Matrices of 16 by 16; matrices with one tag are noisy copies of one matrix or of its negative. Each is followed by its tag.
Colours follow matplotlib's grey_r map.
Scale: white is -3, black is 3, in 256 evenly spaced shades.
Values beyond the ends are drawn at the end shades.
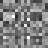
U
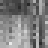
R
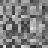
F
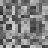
F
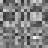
U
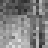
R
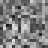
F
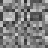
U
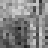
R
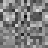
U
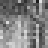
R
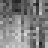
R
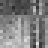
R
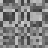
U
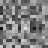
F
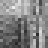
R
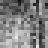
R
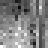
R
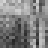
R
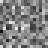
F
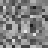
F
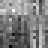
R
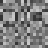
U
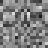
U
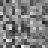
F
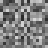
U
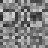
U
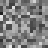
F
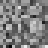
F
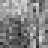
R
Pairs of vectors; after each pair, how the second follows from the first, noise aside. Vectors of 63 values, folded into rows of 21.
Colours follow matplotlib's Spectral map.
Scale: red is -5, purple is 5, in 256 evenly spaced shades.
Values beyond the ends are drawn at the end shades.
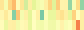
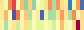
scaled up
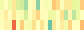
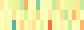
sign-scrambled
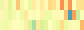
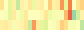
sign-scrambled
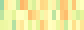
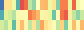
scaled up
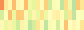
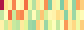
scaled up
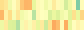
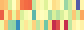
scaled up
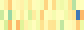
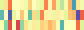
scaled up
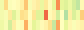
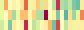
scaled up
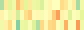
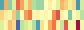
scaled up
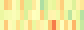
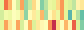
scaled up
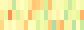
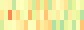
sign-scrambled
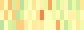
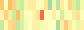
sign-scrambled
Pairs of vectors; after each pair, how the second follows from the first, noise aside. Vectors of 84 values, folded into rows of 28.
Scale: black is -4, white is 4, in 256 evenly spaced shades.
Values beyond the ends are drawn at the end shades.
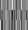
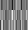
negated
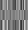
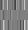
partly zeroed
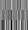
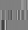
partly zeroed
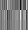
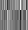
negated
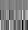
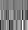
negated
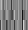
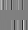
partly zeroed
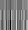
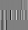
partly zeroed
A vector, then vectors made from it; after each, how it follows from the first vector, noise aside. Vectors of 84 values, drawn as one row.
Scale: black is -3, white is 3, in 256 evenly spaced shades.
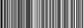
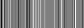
partly zeroed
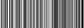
reversed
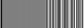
partly zeroed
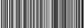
reversed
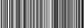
reversed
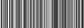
reversed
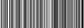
reversed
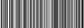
reversed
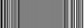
partly zeroed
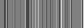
partly zeroed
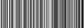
reversed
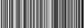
reversed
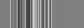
partly zeroed
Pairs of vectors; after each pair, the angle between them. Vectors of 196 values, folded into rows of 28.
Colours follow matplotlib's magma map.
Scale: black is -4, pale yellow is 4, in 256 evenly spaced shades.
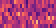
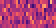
partly aligned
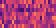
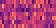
nearly parallel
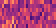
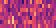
partly aligned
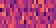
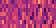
partly aligned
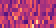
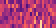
orthogonal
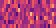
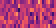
nearly opposite
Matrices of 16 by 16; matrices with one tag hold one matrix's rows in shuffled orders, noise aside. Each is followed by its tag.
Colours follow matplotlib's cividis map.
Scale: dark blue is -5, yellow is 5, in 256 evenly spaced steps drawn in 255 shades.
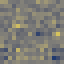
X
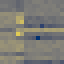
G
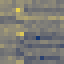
G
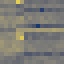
G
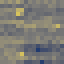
G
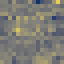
X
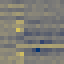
G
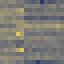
G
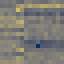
G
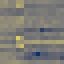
G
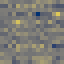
X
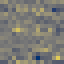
X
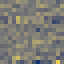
X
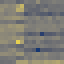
G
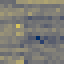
G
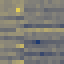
G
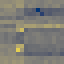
G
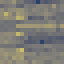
G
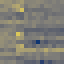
G
